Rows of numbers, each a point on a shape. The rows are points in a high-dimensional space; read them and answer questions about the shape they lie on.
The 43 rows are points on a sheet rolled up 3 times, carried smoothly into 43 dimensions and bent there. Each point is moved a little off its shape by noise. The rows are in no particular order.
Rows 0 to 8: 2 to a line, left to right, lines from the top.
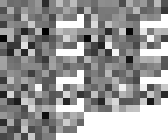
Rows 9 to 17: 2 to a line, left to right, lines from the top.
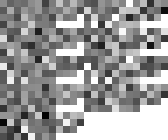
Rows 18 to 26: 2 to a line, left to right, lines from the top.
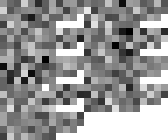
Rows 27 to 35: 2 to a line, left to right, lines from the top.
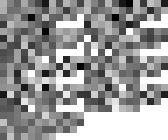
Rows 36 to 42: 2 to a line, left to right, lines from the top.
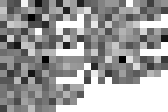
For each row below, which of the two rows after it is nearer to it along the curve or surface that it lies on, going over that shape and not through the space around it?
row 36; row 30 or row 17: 30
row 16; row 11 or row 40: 40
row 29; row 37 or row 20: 20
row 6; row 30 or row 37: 37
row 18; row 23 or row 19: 19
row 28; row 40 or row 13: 13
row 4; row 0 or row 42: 0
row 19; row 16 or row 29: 29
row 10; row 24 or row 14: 14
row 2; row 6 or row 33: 33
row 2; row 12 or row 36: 12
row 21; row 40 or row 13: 13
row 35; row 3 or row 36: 3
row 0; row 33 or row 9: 9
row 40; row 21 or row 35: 35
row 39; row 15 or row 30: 15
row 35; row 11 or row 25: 25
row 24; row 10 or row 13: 13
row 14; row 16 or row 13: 13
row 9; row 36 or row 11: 11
